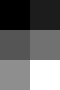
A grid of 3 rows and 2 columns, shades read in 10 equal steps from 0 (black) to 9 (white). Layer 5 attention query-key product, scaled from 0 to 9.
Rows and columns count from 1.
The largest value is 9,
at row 3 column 2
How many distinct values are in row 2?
2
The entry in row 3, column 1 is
5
